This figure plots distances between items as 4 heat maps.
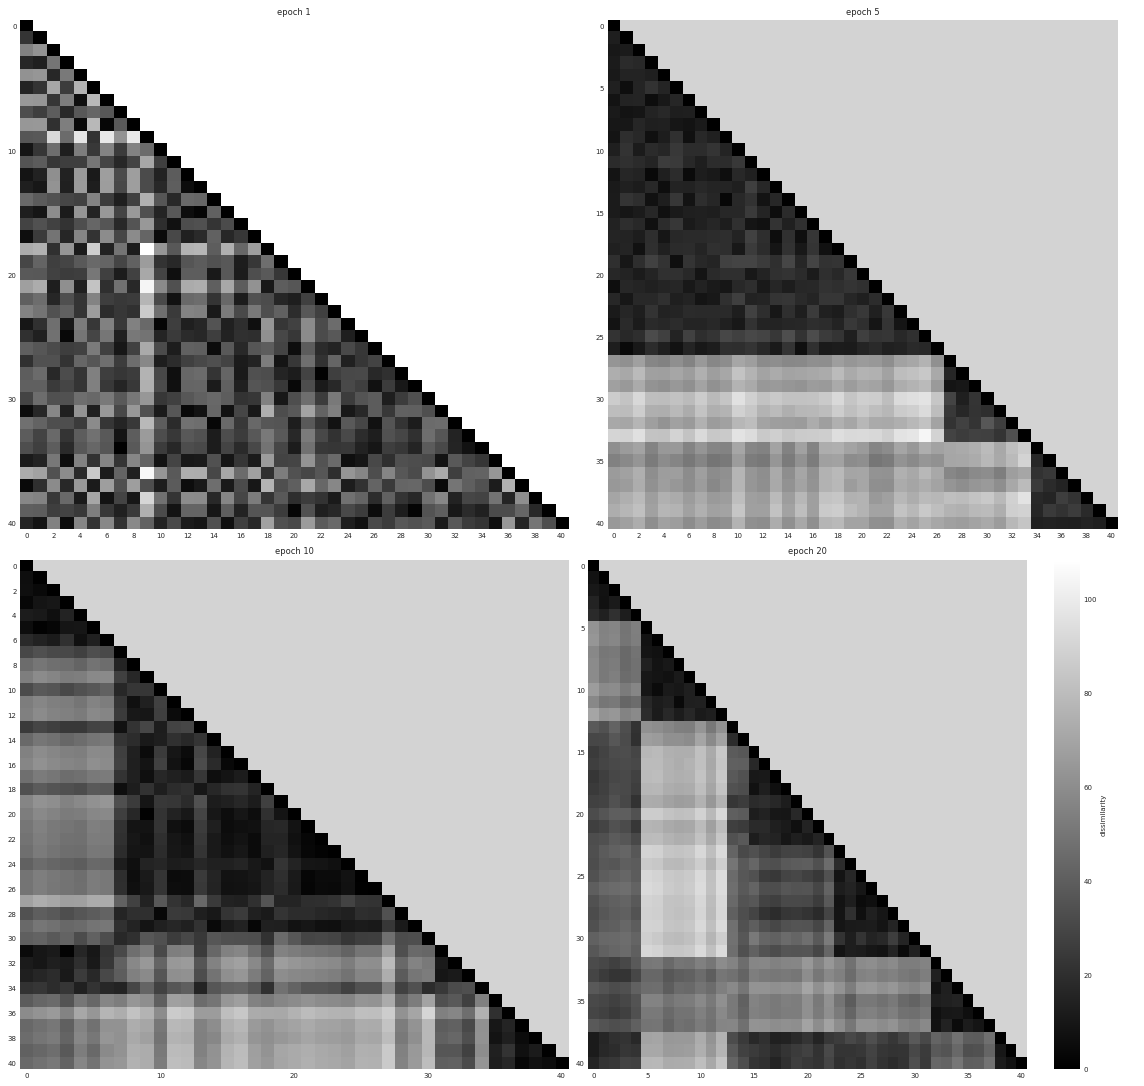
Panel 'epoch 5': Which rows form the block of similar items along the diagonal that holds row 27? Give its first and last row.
27 to 33
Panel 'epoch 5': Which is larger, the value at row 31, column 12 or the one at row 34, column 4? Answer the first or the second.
the first
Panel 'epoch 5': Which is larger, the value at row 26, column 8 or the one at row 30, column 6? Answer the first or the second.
the second
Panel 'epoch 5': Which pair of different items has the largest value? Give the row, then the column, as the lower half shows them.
33, 25
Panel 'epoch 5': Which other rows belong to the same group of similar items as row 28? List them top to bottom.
27, 29, 30, 31, 32, 33
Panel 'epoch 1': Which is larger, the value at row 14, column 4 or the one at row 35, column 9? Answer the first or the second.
the second
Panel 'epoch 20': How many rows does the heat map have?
41
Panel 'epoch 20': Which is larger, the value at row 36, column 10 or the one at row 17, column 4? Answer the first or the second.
the first
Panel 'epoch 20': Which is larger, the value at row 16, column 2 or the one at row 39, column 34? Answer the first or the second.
the second
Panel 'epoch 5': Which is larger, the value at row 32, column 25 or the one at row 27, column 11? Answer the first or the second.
the first
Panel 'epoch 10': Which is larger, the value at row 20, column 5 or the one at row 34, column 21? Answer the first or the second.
the first
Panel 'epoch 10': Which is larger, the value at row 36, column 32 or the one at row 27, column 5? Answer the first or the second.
the second
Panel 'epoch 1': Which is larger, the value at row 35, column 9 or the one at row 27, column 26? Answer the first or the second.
the first
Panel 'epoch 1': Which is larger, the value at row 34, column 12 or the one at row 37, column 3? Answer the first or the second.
the first
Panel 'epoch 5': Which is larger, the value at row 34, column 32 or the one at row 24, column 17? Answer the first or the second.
the first
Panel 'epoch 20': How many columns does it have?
41
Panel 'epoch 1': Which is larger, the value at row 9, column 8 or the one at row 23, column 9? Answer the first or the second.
the first
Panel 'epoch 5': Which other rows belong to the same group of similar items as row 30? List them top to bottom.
27, 28, 29, 31, 32, 33
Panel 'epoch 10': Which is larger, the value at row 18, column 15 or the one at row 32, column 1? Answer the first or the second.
the first
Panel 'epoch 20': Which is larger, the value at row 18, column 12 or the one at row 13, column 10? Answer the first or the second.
the first
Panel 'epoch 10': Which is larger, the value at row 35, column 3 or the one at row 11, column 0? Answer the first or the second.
the second
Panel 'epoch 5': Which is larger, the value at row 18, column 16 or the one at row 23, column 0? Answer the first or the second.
the first
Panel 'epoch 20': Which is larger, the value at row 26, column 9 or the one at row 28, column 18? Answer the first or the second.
the first
